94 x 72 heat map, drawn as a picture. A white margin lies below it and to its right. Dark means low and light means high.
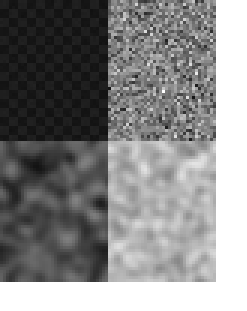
It is made of 2 by 2 panels. Panel 1,1: very low, checkered, faint in contrast. Panel 1,2: middling, fine-grained, strong in contrast. Panel 2,1: low, blotchy. Panel 2,2: high, blotchy.
